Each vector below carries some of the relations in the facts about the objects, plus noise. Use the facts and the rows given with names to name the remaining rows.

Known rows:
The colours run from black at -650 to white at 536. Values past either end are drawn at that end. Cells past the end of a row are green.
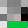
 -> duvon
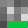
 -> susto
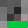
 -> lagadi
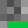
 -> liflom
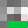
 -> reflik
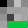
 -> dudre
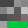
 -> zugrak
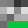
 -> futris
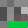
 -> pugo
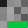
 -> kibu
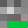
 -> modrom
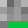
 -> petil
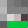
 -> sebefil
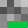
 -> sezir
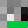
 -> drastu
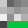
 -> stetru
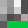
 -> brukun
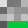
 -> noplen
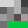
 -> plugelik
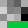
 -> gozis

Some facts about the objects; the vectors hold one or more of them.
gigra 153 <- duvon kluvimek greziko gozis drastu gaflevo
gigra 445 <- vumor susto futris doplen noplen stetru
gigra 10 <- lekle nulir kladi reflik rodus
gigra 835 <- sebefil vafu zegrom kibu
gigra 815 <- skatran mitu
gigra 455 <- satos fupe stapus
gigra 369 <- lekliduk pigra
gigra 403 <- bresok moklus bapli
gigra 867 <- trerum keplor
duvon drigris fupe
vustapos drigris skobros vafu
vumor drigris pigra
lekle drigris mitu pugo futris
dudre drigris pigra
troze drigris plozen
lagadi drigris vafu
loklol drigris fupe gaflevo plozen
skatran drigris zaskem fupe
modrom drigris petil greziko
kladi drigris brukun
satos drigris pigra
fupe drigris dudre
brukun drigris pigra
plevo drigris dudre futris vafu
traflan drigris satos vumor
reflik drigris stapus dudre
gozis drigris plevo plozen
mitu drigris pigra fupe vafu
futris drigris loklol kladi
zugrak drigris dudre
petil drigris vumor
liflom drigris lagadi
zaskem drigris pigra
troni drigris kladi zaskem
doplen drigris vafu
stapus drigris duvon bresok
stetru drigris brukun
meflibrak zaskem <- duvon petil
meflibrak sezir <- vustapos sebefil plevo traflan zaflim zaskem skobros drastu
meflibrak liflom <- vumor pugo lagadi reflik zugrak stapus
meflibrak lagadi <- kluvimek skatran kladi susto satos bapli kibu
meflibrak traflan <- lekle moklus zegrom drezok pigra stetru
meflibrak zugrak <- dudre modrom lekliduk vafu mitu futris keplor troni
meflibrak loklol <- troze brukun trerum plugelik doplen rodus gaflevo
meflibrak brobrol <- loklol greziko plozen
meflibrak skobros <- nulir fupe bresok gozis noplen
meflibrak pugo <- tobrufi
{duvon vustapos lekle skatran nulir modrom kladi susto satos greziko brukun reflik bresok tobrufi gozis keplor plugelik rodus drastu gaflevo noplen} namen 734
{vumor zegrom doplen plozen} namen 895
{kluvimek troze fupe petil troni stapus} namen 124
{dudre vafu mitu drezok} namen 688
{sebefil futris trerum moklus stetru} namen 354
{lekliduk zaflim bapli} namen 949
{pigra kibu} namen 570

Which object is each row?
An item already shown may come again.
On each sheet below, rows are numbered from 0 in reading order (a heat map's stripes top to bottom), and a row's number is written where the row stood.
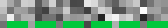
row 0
bresok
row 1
plevo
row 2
keplor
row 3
rodus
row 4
drezok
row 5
satos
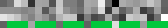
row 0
pigra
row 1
kibu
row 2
sebefil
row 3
brukun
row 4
mitu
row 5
doplen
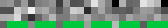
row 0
zaflim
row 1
satos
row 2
lekliduk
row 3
plozen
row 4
vafu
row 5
trerum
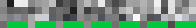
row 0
zaskem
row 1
zegrom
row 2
lagadi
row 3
brobrol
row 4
vumor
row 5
brukun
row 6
moklus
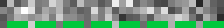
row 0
bapli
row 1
fupe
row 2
vustapos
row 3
susto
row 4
loklol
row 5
futris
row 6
zegrom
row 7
kluvimek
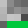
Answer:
sebefil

